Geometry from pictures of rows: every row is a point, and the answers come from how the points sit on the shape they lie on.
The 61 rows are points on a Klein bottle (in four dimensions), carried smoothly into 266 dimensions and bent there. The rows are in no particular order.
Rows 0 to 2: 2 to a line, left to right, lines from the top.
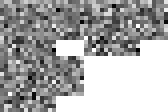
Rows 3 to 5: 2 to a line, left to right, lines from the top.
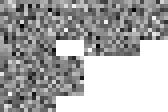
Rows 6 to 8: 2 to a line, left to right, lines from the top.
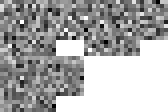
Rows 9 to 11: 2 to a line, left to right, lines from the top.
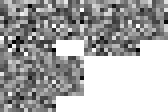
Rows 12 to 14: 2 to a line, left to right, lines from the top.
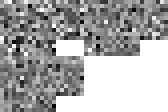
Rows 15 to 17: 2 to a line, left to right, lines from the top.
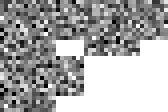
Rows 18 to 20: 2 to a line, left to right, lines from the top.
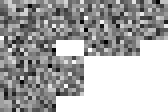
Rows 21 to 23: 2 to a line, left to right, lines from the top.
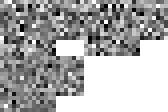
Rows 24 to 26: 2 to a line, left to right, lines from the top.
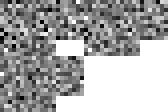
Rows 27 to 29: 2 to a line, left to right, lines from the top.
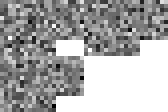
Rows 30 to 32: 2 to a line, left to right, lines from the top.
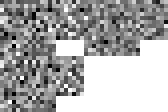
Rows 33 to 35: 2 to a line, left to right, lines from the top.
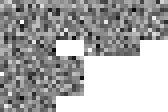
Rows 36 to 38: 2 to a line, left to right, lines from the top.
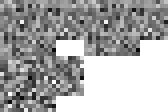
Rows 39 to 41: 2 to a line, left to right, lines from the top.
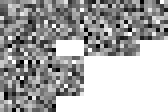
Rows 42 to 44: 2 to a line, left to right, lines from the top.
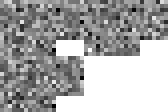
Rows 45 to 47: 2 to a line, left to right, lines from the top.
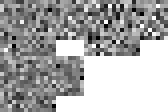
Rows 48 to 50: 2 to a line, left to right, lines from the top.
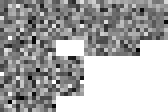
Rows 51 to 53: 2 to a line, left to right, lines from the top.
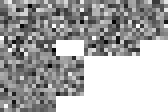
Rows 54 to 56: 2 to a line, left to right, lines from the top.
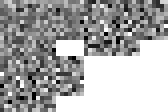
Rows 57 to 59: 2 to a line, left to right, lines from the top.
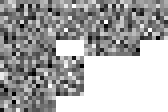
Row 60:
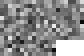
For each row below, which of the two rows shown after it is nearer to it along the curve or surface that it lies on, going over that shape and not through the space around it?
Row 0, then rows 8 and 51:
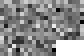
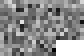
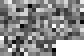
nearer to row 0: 8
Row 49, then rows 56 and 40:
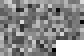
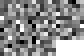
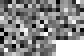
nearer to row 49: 56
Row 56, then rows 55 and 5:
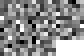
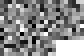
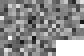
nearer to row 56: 55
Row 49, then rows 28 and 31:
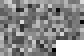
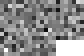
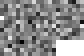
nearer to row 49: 31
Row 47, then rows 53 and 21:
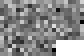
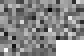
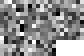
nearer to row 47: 21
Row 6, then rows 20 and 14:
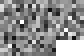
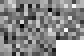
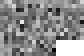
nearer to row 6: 14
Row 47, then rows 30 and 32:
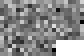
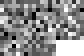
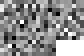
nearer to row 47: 32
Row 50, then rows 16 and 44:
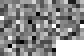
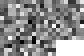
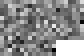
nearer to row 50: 44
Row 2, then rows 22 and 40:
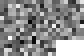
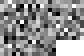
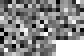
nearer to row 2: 40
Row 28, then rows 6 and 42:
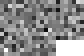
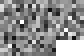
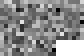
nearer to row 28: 6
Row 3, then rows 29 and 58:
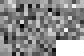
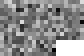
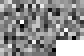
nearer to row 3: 29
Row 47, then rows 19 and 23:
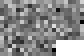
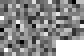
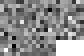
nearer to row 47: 19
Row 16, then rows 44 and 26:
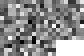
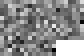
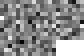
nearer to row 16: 44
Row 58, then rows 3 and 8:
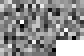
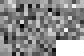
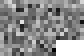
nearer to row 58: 8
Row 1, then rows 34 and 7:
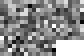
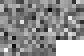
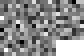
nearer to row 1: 7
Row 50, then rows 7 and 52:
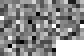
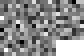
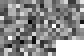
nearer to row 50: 7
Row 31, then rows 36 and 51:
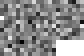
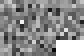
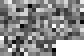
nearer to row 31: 51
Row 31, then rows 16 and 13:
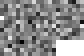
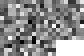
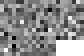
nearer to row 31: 16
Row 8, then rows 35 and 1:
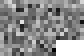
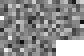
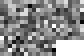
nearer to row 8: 1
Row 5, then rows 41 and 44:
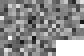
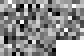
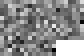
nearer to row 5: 44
